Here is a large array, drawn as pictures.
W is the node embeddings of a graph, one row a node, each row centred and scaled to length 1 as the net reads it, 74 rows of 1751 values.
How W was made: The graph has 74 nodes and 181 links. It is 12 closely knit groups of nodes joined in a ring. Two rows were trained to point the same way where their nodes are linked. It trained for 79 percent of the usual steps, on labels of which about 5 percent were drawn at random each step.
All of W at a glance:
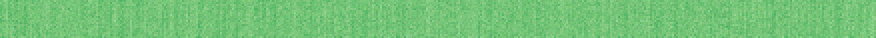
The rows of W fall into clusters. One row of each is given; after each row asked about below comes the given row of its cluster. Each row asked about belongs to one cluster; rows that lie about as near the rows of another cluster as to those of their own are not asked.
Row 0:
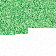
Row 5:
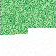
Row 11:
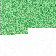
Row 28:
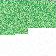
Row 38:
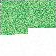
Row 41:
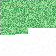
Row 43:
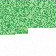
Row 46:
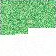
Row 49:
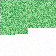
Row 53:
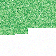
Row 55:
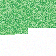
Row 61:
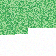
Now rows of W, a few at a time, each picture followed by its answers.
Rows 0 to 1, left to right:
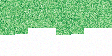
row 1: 61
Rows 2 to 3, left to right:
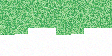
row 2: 38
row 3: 38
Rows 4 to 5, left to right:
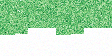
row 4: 28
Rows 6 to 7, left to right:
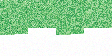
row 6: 55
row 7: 43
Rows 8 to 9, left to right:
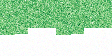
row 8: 11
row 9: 61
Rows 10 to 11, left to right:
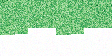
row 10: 49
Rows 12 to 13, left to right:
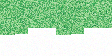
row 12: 0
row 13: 61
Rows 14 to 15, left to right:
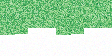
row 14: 5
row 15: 53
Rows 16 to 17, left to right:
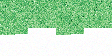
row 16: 5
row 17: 5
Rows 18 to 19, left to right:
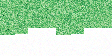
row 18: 49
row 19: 5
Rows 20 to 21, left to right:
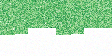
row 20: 11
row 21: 61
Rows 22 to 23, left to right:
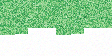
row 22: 41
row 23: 0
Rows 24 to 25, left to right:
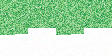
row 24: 11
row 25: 11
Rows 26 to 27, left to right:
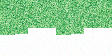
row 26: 0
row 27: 49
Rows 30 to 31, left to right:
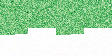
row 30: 49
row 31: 11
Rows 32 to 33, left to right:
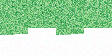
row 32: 11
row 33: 43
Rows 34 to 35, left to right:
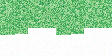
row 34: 55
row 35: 43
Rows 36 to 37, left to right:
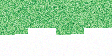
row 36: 11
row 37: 61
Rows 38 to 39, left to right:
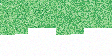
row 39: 5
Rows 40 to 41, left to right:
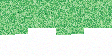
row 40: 5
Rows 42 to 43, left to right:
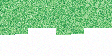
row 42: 41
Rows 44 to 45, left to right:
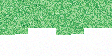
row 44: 28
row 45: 53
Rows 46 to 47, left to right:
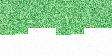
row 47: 38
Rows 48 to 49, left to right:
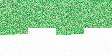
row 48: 55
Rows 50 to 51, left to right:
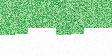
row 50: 49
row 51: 61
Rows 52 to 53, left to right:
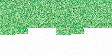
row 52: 53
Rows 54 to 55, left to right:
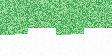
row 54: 28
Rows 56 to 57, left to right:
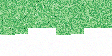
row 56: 53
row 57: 38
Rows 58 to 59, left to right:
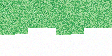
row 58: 46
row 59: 61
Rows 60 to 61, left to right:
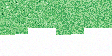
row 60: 41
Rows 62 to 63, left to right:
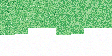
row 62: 38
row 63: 43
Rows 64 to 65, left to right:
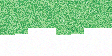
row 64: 28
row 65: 46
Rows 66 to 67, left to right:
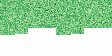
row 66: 38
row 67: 43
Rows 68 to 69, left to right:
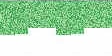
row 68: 0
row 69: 0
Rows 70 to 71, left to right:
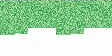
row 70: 28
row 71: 28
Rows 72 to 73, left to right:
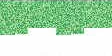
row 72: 49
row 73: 43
